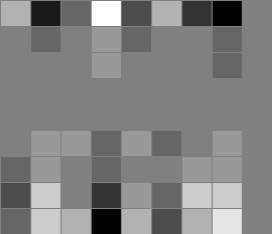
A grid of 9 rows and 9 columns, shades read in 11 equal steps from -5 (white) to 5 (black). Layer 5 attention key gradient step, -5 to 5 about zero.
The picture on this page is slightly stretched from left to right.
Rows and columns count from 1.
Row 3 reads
0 0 0 -1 0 0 0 1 0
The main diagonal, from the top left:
-2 1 0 0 0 1 -1 -3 0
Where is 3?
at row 1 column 7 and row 8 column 4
